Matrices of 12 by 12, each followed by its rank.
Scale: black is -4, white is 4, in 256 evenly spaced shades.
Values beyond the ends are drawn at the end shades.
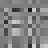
two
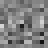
two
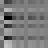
one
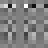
one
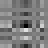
one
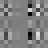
one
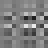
one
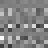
two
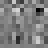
two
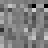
two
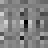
two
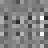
two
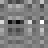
one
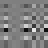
one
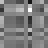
one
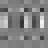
one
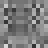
two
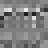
two
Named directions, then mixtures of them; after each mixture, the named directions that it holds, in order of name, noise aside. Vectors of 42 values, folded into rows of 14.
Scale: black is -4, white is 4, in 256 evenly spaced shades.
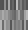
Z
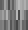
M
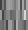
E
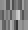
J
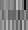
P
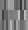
E, J, M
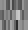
J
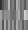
E, Z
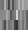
J, M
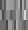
E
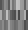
E, M, P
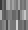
E, J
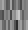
J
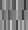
J, P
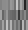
P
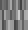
E, J, Z
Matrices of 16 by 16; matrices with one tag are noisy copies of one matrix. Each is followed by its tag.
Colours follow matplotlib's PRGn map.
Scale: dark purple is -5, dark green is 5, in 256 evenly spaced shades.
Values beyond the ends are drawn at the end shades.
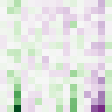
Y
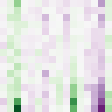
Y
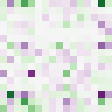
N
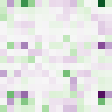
N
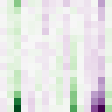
Y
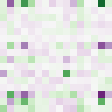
N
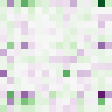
N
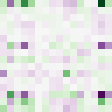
N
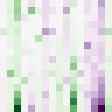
Y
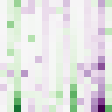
Y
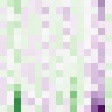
Y
